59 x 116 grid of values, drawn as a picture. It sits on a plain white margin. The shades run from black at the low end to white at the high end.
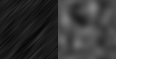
It is made of 1 by 2 panels. Panel 1,1: very low, slanting up to the right, faint in contrast. Panel 1,2: low, smooth.
